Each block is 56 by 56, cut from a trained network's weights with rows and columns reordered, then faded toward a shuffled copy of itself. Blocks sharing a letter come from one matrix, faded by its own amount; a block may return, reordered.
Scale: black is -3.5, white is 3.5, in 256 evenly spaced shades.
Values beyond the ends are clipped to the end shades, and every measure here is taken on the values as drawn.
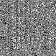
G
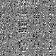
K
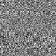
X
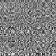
X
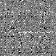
K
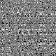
K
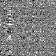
K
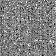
G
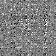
K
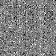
G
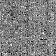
G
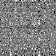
K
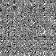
K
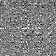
K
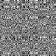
X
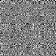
X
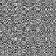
X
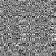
X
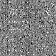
G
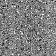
G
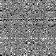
K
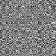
X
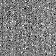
G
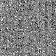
G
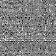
K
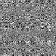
X
